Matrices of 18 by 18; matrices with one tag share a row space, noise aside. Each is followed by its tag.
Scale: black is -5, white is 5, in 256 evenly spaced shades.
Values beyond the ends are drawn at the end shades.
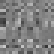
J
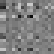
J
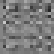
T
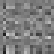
T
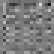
T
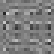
T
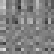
J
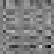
T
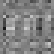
T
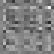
T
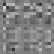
T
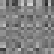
J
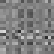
J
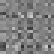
J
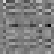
T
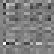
T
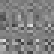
J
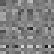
J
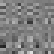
J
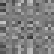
J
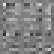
T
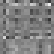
T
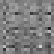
T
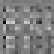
T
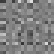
J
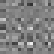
J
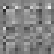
T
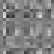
T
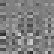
J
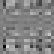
T
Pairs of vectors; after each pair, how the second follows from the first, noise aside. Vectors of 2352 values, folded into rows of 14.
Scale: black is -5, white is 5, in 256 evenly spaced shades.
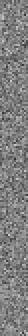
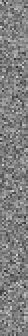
reversed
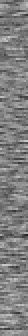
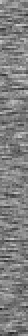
wrapped around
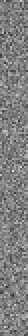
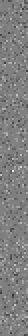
partly zeroed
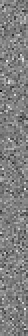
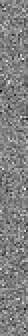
sign-scrambled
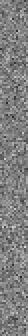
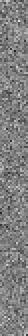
wrapped around
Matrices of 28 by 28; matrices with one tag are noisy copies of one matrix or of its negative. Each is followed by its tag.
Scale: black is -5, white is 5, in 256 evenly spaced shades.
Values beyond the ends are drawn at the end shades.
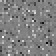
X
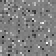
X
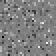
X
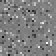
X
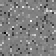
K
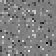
X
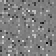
X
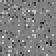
X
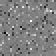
K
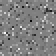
K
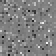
X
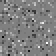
X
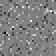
K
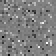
X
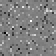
K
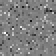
K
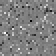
K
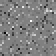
K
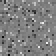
X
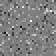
K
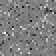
K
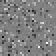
X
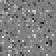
X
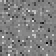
X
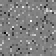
K
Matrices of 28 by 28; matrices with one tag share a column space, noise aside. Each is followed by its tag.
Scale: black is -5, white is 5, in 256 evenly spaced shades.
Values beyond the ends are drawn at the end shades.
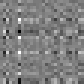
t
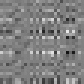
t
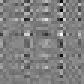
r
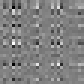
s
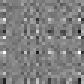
t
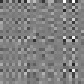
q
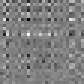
r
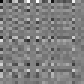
q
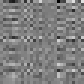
q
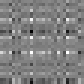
t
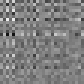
r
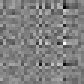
s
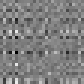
t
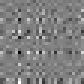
t
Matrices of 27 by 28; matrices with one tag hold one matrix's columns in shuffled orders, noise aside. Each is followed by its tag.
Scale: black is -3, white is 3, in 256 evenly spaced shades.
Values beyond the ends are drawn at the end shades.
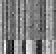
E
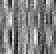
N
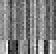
E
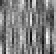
N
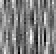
N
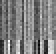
E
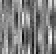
N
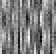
N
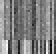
E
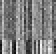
E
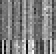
E
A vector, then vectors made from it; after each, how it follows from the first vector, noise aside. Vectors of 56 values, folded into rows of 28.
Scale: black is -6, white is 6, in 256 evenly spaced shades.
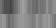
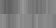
shrunk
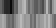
scaled up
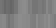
shrunk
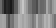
scaled up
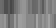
copied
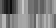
scaled up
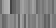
sign-scrambled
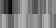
scaled up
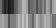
scaled up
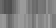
copied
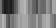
scaled up
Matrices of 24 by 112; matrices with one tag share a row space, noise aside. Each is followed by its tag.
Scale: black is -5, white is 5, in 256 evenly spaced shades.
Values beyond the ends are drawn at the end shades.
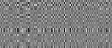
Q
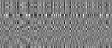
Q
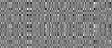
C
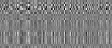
Q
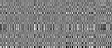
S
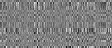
S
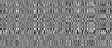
S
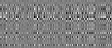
S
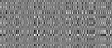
S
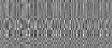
Q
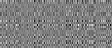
S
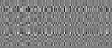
Q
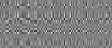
Q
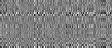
S
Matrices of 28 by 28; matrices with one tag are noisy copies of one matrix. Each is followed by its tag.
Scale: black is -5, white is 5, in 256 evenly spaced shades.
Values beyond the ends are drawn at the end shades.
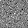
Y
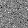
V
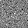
Y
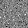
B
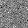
V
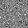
B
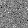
V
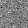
V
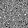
B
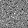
Y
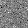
V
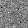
V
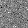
V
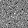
Y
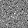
Y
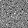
Y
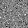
B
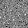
B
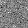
V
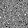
B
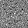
Y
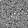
Y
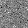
V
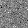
V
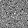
Y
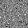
B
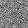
V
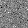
V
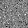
B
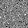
B
